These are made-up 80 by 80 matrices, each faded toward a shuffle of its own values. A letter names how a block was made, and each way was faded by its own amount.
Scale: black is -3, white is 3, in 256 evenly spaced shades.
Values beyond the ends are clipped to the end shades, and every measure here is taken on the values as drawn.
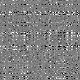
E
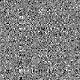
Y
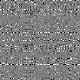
E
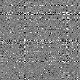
E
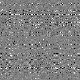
E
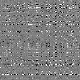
E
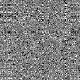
Y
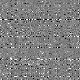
E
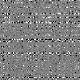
E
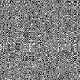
Y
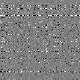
E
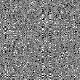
Y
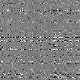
E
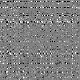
E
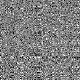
Y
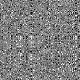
Y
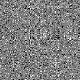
Y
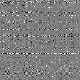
E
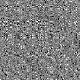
Y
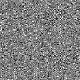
Y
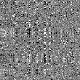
Y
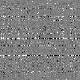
E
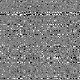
E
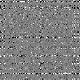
E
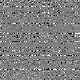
E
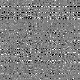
E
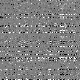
E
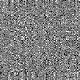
Y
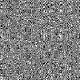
Y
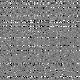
E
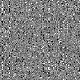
Y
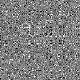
Y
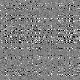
E
